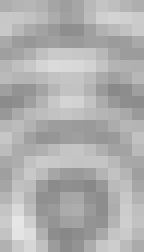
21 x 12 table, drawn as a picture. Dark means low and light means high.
Rings: centred on the bottom middle. Average level on the scale: 70%. Grain: blotchy. Ninth with the lowest average: bottom middle. Slope: none.
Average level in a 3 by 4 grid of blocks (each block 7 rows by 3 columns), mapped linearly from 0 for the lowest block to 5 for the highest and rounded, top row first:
3333 | 2331 | 5004
